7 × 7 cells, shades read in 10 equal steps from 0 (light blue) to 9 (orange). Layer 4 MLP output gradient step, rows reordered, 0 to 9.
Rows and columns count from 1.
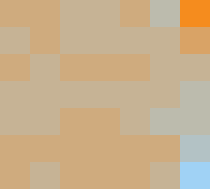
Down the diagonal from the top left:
5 5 5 4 4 5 0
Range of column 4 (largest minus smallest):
1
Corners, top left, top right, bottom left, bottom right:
5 9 5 0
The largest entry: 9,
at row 1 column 7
